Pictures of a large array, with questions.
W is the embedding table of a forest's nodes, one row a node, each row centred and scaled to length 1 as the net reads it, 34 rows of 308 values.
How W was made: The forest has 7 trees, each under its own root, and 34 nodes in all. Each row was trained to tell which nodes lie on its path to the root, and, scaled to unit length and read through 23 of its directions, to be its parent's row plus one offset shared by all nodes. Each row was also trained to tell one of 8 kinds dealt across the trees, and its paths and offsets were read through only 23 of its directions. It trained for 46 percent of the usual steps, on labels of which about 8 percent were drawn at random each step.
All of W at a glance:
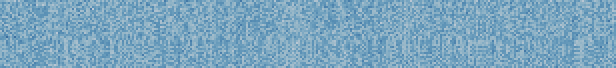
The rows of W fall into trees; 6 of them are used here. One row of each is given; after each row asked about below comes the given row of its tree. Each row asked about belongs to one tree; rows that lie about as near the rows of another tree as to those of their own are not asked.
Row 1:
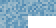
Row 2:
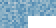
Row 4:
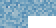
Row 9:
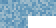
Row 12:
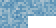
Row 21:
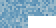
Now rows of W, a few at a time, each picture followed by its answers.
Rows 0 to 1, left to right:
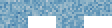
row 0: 12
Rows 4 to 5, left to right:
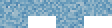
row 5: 2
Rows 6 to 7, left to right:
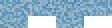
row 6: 9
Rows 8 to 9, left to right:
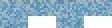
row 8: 12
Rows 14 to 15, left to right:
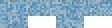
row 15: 21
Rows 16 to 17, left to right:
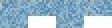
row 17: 9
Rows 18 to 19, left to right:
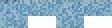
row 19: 1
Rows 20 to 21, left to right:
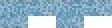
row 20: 21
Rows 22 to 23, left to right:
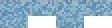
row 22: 9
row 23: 12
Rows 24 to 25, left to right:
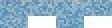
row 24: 9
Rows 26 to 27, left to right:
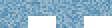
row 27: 1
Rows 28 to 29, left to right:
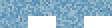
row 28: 21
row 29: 4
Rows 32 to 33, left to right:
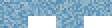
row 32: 2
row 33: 1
